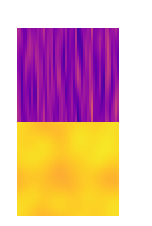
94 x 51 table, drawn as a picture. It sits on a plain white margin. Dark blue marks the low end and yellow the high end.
It is made of 2 by 1 panels. Panel 1,1: low, streaked downward. Panel 2,1: very high, smooth, faint in contrast.
